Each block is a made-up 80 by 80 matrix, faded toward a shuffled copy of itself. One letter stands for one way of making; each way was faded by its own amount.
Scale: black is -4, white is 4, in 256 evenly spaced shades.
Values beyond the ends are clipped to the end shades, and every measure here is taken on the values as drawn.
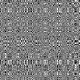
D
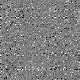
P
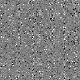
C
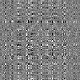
D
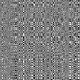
D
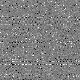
P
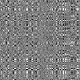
D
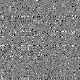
P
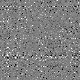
P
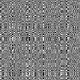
D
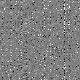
C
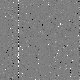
C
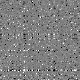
P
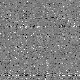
P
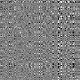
D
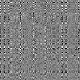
D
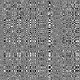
D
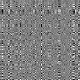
D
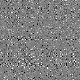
P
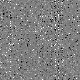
C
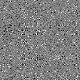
P
